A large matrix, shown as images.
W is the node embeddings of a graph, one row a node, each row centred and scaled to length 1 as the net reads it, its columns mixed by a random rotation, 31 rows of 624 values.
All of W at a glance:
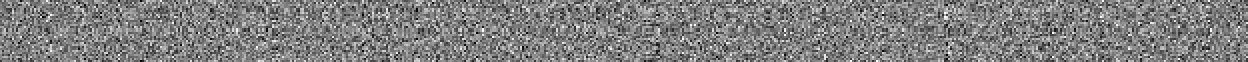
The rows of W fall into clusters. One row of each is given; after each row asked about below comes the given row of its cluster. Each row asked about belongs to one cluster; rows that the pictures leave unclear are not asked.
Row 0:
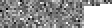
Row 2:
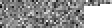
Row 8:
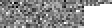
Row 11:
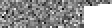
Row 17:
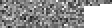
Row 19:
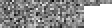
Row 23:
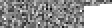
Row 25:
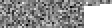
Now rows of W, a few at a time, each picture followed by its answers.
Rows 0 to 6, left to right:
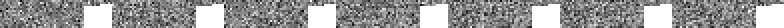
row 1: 23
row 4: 19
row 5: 19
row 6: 8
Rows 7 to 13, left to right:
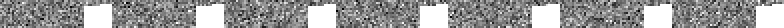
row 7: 25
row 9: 19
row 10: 0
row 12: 2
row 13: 2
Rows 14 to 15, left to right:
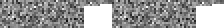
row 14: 17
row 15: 17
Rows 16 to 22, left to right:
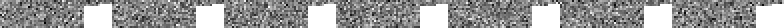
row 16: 11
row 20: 0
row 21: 2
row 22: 25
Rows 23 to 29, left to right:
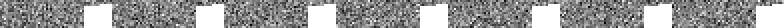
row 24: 23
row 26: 19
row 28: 11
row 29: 2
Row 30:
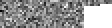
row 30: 0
